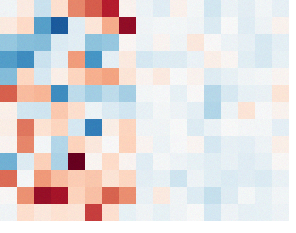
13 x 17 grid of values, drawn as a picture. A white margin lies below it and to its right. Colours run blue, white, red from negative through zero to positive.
Ninth with the highest average: bottom left. Seam: vertical, 50% of the way across, the right part calmer. Mirror symmetry: none. Odd rows or columns: none. Calmest part: bottom right. Average level on the scale: 50%.
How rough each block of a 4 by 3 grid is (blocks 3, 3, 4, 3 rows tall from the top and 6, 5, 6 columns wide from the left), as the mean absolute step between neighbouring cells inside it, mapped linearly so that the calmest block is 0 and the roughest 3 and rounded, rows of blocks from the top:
220
310
300
210
